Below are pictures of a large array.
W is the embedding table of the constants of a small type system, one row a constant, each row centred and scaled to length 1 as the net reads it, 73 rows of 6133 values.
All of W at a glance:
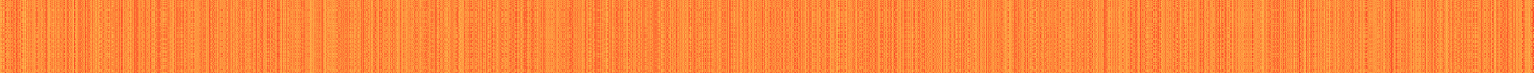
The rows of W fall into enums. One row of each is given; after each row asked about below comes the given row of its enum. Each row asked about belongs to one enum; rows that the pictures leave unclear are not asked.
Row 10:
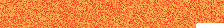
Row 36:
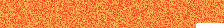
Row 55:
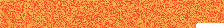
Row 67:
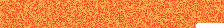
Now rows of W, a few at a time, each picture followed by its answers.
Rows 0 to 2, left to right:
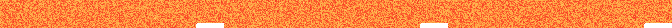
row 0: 67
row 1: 36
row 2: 55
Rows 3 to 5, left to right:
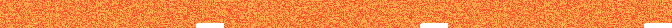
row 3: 36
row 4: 55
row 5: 36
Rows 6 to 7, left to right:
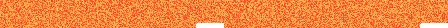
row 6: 36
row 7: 67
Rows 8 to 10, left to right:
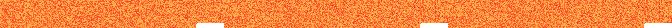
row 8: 55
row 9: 10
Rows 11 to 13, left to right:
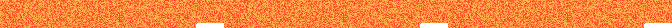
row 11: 67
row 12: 67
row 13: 67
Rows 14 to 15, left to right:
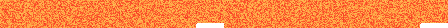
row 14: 55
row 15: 67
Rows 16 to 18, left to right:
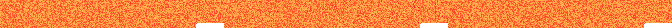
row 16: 67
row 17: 10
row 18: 55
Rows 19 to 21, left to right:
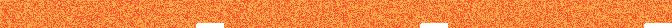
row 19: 55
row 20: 67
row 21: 67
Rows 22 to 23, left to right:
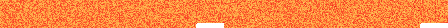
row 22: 67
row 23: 10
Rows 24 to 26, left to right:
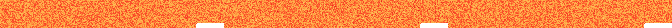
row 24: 55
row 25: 10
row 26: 67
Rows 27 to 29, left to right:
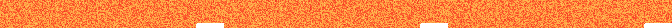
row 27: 36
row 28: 36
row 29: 67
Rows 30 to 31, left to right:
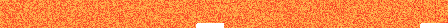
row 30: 67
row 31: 10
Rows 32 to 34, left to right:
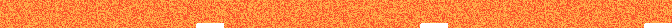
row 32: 36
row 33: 67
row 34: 36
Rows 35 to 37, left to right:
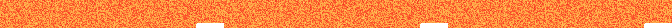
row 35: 36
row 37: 36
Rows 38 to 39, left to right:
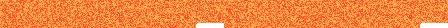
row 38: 67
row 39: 55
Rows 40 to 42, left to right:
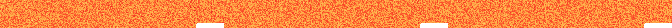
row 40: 10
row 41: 36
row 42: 36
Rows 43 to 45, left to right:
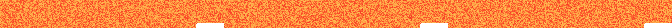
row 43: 67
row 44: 55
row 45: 36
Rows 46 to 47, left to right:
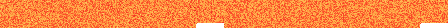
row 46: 10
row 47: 67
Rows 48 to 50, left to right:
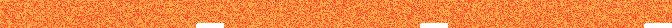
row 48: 55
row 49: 36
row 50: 67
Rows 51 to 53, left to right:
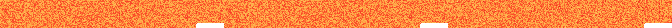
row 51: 55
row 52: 55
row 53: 10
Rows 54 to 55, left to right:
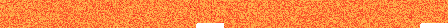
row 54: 10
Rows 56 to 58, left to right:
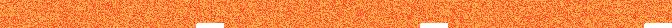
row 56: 10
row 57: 36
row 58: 55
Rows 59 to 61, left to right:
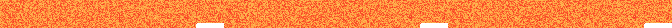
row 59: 67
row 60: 55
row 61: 55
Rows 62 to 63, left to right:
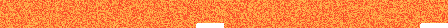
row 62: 36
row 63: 67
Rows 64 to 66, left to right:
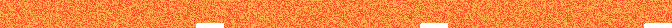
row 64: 36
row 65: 55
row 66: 67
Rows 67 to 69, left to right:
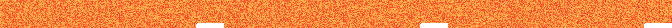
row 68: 67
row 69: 10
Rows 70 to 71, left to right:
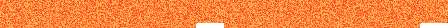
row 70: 36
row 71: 36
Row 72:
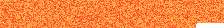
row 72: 55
